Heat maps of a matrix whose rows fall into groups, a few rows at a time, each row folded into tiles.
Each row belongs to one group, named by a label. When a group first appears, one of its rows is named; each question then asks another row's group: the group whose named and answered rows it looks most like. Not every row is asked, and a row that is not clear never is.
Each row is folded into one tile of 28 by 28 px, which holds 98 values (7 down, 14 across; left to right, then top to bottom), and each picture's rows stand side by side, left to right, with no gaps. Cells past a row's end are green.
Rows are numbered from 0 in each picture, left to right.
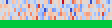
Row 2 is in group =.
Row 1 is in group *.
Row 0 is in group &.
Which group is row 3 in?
&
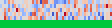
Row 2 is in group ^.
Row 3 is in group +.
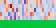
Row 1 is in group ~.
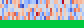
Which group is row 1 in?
^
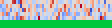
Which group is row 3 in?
~
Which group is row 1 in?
+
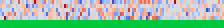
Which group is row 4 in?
^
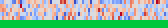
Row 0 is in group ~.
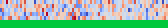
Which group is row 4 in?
*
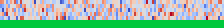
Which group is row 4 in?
^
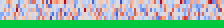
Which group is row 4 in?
^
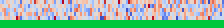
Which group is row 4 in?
=
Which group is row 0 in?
~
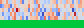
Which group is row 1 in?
*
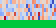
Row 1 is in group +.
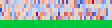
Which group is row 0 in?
*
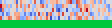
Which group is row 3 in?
~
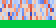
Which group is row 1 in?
~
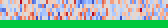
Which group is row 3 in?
^
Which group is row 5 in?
+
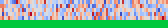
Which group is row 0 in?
~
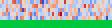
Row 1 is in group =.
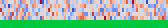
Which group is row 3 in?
&
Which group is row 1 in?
=
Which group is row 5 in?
&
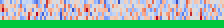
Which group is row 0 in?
~
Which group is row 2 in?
^
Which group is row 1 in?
^
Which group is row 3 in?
~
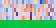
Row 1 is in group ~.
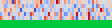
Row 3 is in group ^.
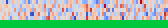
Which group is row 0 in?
&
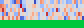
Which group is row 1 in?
&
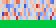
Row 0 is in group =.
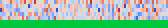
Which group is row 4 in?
*
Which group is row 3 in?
=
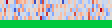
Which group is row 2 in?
&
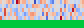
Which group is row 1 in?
&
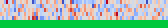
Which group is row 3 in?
*
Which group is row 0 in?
=
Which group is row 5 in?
&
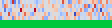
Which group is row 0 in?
=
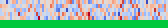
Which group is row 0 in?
&
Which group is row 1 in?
+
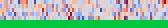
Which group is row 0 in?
+
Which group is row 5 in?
+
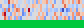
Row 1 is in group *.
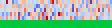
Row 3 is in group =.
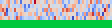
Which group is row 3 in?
=
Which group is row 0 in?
~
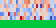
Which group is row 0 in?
&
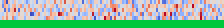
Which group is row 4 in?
~
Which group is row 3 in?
&
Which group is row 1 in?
^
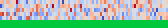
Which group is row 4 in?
+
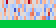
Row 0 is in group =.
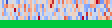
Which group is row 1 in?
+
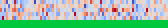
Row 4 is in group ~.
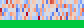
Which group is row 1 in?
+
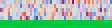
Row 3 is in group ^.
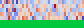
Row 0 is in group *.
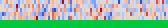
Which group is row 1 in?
*
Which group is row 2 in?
=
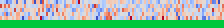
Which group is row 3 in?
*
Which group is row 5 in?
*
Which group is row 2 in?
*
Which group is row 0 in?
&
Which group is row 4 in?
~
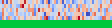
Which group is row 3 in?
^
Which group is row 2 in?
*
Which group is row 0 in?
+
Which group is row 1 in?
~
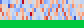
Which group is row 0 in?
*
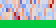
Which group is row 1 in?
+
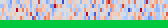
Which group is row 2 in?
&
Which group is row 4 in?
*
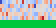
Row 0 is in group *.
